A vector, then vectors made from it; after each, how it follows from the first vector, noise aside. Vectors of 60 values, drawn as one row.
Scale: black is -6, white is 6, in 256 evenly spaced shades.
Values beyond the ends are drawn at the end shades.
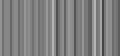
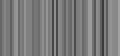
sign-scrambled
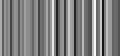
scaled up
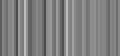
reversed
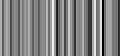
scaled up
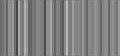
reversed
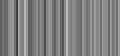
reversed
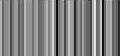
scaled up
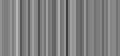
wrapped around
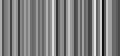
scaled up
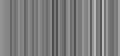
sign-scrambled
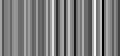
scaled up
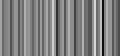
scaled up
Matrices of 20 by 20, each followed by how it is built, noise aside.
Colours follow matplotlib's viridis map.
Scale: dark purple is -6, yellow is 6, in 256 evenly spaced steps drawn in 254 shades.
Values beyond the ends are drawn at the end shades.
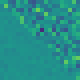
upper triangular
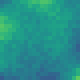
smooth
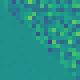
upper triangular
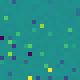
sparse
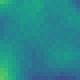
smooth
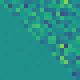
upper triangular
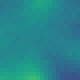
smooth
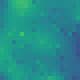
smooth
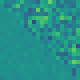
upper triangular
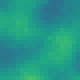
smooth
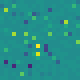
sparse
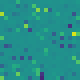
sparse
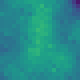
smooth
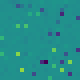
sparse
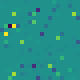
sparse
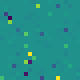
sparse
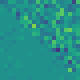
upper triangular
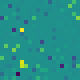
sparse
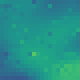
smooth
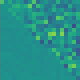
upper triangular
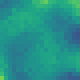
smooth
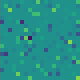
sparse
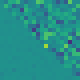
upper triangular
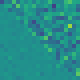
upper triangular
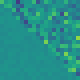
upper triangular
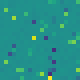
sparse
